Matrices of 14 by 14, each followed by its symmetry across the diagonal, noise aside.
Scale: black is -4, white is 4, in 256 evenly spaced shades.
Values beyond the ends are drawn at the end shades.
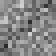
symmetric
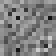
symmetric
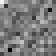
symmetric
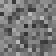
symmetric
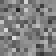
neither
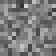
neither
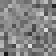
symmetric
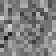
neither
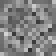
symmetric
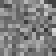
neither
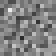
symmetric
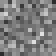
symmetric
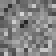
symmetric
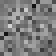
symmetric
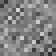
symmetric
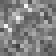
symmetric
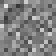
symmetric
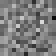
neither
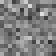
neither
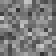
neither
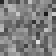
neither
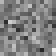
neither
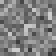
symmetric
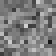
neither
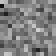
neither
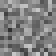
neither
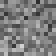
neither
